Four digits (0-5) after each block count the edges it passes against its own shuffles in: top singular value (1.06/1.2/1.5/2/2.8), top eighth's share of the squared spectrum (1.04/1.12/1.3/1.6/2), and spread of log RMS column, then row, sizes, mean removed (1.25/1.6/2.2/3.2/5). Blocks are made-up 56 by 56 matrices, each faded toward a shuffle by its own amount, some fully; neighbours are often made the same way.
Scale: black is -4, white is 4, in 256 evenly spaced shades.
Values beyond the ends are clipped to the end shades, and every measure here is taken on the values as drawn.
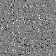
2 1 0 0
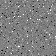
1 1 0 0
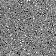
0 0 0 0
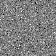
0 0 0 0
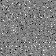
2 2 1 1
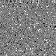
3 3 0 1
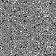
3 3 1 2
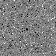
0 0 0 0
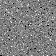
0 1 0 0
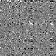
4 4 2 2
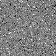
2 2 0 0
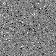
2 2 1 0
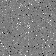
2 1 0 0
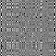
5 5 3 3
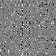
4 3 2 1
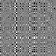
5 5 3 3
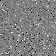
2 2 0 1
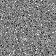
0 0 0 0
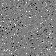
1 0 0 0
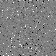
2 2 1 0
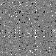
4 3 2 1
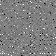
3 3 1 1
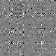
4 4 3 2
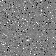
0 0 0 0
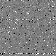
3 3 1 1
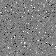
1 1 0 1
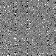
3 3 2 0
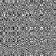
4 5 3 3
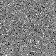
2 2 0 0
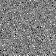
3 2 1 1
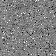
1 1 0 0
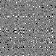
4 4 2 2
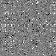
3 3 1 1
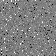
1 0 0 0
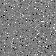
1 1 1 0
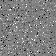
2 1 0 0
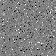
2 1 0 0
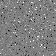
0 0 0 0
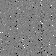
2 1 1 0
